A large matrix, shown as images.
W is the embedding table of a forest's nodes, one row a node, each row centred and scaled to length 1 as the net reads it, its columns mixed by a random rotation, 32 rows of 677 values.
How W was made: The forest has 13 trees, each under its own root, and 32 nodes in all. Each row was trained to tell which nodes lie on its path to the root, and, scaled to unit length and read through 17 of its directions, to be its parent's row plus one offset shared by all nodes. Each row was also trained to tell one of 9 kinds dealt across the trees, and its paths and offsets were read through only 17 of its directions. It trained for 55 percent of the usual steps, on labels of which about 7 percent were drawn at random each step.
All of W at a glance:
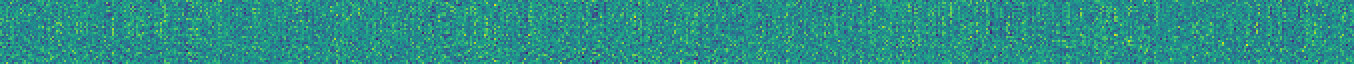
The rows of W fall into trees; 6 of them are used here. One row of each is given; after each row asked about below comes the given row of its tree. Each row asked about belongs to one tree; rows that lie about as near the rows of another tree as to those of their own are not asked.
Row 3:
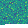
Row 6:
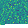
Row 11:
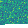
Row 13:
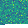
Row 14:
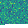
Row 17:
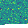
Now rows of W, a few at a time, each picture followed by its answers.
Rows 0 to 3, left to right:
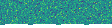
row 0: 13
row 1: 11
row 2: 14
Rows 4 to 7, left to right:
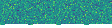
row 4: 6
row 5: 3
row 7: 6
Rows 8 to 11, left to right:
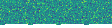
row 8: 17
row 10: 17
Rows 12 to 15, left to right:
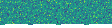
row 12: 11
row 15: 11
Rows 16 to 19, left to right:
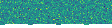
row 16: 11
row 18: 13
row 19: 14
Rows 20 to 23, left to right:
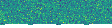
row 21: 6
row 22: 3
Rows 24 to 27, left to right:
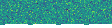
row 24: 13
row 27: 6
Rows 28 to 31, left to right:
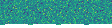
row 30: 14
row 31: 17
